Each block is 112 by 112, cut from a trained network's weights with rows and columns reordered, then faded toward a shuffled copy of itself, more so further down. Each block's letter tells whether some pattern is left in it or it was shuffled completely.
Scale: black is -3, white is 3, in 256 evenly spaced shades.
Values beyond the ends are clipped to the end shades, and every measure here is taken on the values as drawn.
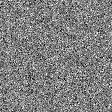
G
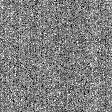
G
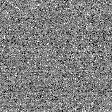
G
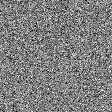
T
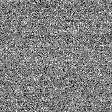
G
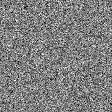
G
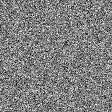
T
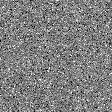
T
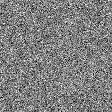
G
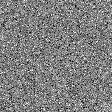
T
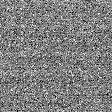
G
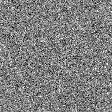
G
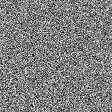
G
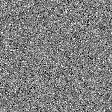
T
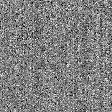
G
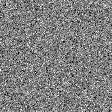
T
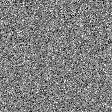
T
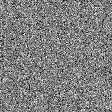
G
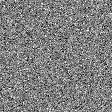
T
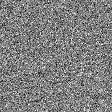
T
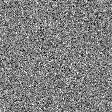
T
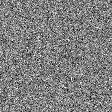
T
